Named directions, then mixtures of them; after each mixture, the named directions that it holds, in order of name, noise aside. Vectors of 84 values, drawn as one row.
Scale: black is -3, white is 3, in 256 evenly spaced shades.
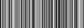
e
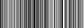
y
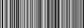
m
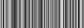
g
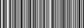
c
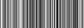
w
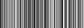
y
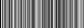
e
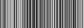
w, y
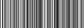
m, w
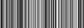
w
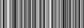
c, g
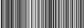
c, w, y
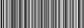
g, w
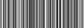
m, w, y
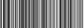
m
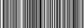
g, w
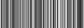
e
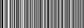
m, y
